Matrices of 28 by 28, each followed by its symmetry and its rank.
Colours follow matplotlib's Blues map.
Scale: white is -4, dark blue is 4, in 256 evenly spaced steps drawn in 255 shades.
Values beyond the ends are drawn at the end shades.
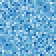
symmetric, full rank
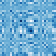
symmetric, rank three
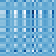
neither, rank one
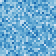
symmetric, full rank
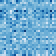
neither, rank three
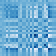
symmetric, rank two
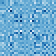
symmetric, rank three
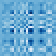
symmetric, rank two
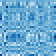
neither, rank three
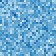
symmetric, full rank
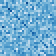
symmetric, full rank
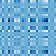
neither, rank one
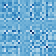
symmetric, rank three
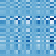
neither, rank one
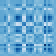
symmetric, rank two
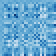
symmetric, rank three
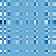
neither, rank one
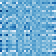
neither, rank three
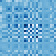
symmetric, rank two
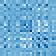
symmetric, rank three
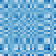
symmetric, rank two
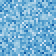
symmetric, full rank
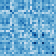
symmetric, rank three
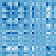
symmetric, rank two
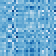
neither, rank three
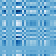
neither, rank one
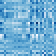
neither, rank three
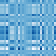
neither, rank one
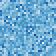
symmetric, full rank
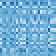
neither, rank three
